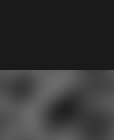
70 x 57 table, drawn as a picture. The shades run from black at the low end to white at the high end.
It is made of 2 by 1 panels. Panel 1,1: very low, flat. Panel 2,1: low, smooth.
